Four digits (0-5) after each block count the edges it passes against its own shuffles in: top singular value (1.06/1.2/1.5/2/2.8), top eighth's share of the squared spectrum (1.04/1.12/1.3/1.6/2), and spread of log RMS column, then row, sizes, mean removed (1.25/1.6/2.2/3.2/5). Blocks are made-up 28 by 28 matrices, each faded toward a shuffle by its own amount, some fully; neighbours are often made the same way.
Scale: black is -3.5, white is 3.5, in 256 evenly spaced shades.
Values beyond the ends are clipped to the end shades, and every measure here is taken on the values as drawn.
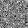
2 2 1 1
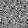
2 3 0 1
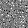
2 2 0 0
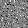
0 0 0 0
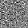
3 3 1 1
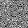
2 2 0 0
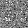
2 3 1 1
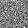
0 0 0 0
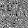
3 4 1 1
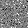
0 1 0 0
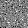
0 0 0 0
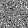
0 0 0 0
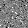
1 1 0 0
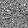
3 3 1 1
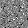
0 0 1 0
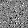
2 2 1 0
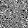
2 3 2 1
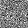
0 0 0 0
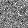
0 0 0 0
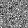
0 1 1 0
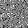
2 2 0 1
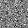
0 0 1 0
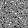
0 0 0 1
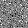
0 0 1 0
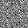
1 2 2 0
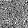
2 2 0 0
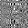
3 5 3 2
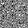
3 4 2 0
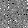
2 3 1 0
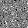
1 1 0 0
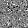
2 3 1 0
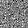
0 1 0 0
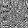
3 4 2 1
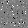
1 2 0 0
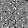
1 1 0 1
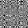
3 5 2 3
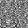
3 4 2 1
